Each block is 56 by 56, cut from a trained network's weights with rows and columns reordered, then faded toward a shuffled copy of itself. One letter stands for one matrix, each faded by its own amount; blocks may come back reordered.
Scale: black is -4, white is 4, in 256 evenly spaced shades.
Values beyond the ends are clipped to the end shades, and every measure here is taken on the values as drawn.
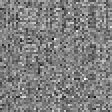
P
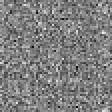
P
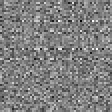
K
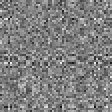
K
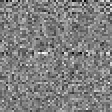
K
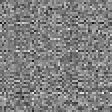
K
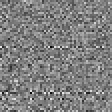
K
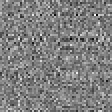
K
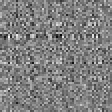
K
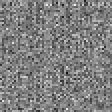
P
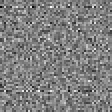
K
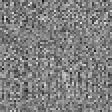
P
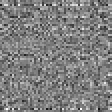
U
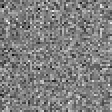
P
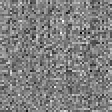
P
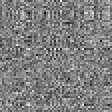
K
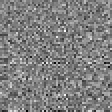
K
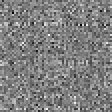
P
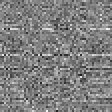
U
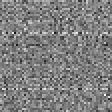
U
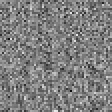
P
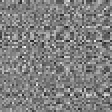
U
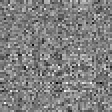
P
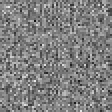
P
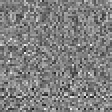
K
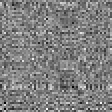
K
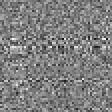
U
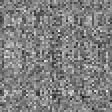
P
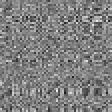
U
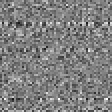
U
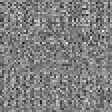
P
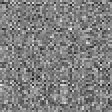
K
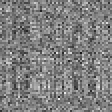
P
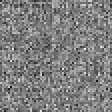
P
